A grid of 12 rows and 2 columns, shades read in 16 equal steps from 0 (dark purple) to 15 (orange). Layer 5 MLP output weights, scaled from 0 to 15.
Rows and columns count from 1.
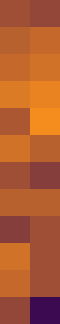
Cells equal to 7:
2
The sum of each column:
117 109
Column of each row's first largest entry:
1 2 2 2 2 1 1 1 2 1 1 1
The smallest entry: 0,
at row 12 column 2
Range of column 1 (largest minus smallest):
7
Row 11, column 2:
8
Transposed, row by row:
8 10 11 13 9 12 8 10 6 12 11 7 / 7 11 12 14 15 10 6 10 8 8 8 0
